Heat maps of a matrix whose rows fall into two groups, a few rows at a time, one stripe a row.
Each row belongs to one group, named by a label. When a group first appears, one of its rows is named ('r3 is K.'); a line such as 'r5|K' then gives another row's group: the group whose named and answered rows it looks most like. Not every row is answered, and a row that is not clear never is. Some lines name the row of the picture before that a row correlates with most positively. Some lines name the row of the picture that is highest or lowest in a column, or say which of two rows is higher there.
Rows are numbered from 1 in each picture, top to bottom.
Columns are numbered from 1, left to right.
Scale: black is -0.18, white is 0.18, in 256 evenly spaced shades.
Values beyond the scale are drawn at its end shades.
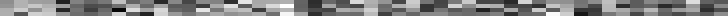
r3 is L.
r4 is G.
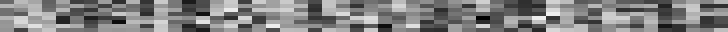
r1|G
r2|G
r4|G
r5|L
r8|G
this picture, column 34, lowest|2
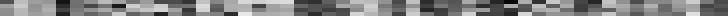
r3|L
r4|L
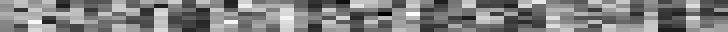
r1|L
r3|G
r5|G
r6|G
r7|G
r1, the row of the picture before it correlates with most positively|4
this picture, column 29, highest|8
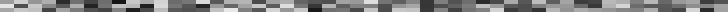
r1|L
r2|G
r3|G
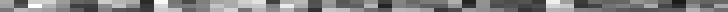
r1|G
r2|G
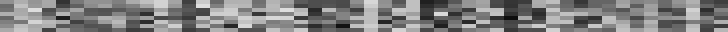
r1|L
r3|G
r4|G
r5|L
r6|G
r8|G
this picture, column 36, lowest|5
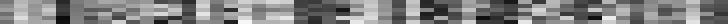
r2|L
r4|L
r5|L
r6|L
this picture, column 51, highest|4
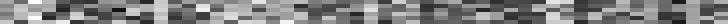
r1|G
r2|L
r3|L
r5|G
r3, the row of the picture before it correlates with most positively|5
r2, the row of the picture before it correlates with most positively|2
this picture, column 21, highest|6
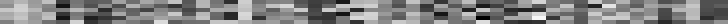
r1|L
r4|L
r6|G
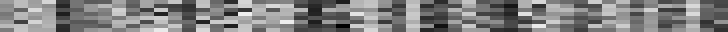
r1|L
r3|G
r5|L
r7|L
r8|L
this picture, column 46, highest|3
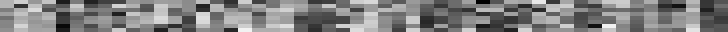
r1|L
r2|G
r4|L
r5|L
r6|L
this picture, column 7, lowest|1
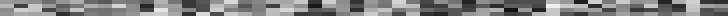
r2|G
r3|G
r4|L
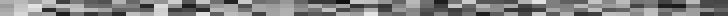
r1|L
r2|G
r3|G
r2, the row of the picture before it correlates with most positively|3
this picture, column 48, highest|3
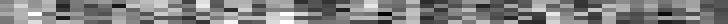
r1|L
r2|L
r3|L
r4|G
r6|G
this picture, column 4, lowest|4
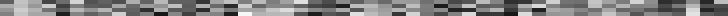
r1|G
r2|L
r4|L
